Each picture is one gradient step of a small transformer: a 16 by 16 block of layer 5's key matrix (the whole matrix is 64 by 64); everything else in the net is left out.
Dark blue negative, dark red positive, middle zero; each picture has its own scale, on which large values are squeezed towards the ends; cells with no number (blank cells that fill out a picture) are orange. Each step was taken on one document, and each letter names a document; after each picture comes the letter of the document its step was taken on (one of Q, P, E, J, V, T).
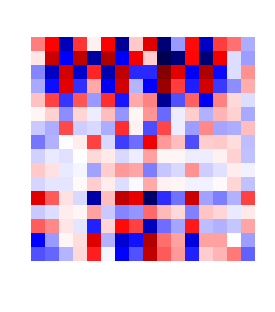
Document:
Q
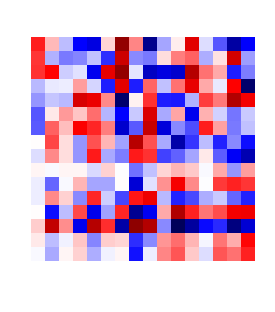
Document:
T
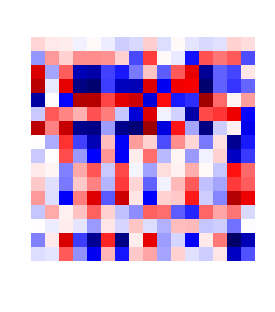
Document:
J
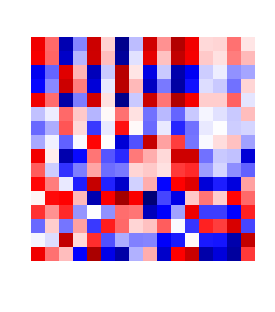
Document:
Q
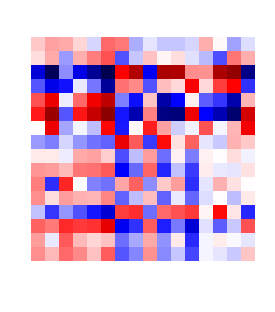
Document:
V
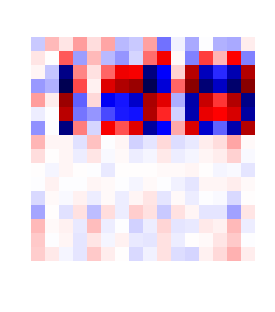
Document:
J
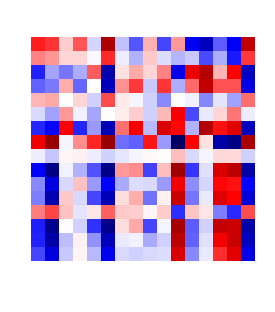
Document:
V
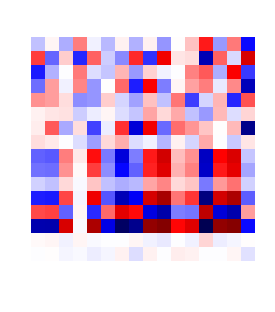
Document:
T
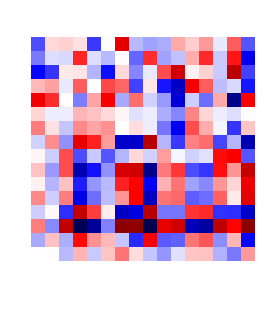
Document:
T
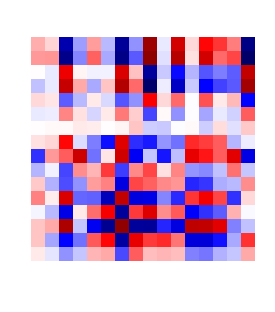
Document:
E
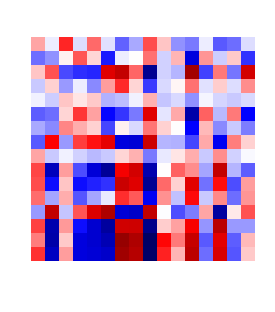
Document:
V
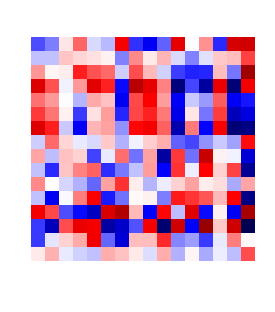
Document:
T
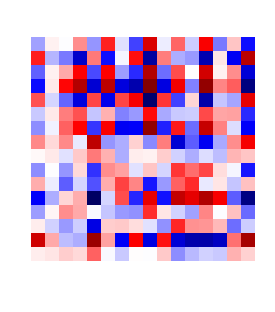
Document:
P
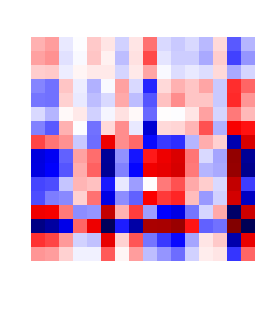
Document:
T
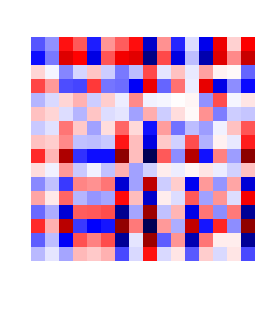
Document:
E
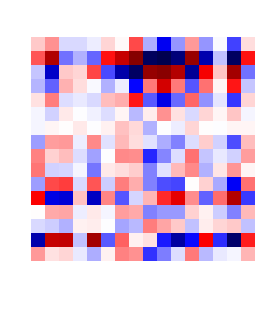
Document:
Q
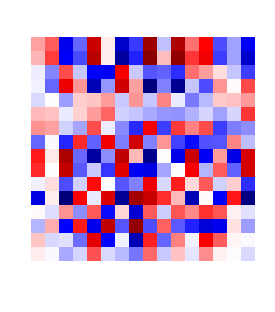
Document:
E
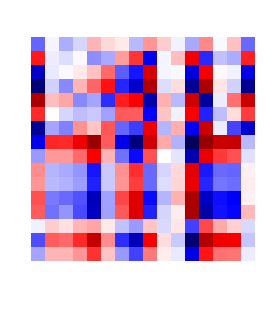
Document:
J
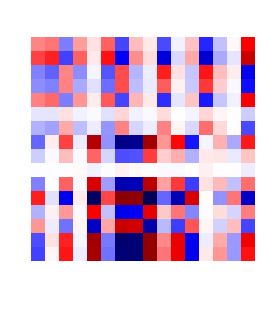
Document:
Q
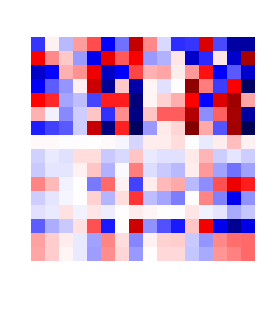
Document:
T
